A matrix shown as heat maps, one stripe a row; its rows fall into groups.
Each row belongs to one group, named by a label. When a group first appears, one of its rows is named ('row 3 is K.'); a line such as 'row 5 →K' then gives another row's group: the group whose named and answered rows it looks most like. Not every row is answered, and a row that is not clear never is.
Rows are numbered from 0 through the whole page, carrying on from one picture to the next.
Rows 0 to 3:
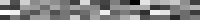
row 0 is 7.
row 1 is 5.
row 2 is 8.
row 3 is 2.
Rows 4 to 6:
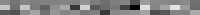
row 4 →7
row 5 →7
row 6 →5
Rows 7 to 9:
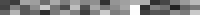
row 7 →5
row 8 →2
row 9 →2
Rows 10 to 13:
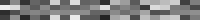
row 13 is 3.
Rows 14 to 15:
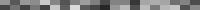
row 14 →7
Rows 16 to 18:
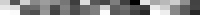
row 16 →7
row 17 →8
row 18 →8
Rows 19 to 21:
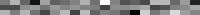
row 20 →5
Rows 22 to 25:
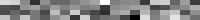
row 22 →8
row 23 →5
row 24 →3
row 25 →7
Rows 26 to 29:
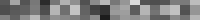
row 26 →2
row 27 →3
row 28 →3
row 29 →5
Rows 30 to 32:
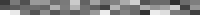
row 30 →2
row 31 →3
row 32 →8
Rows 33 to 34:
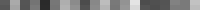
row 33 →2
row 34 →2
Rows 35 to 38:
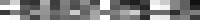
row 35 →8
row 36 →8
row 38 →8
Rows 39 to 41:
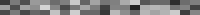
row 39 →2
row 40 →7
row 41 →3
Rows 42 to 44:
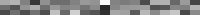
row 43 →5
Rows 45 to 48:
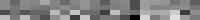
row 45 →7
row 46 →7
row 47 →3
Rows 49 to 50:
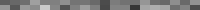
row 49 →5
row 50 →7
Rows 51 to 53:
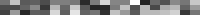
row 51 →2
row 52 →3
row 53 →3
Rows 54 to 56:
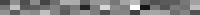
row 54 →2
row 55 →2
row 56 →7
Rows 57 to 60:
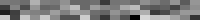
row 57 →5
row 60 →7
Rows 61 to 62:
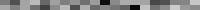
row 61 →5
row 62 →7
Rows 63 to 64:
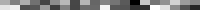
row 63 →7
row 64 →8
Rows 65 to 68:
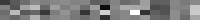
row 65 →5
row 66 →5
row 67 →2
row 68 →5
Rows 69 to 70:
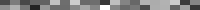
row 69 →3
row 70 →8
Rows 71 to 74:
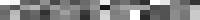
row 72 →5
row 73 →2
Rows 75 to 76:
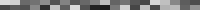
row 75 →8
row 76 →3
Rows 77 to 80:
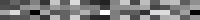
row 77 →3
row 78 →5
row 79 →8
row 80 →3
